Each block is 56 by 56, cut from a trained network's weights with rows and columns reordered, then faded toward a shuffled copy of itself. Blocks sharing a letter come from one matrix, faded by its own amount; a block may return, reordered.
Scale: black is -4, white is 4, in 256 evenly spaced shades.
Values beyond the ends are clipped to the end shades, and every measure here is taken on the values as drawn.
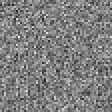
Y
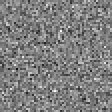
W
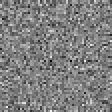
Y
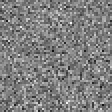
W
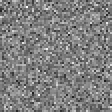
W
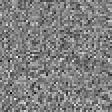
Y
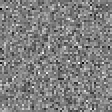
W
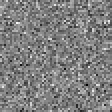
W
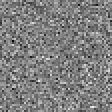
Y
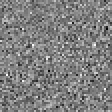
W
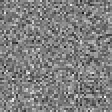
Y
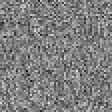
Y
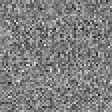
Y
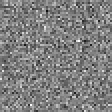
Y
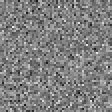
W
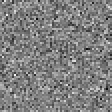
W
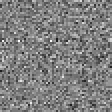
Y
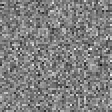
Y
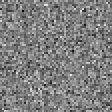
W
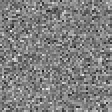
W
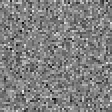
W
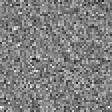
Y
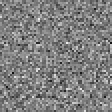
Y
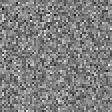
Y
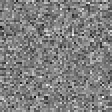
Y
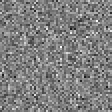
Y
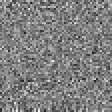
Y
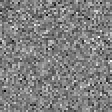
W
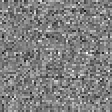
Y
